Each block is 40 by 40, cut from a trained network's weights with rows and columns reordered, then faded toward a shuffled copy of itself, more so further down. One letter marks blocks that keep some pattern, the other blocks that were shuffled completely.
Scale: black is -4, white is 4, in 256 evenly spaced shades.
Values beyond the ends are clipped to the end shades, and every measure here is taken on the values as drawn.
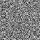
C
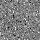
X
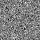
X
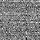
C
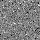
X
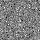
X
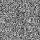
C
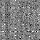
C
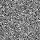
X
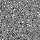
X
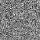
C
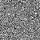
C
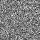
X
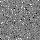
X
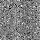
C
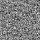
C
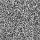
X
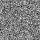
C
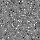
X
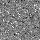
X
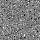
X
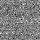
C
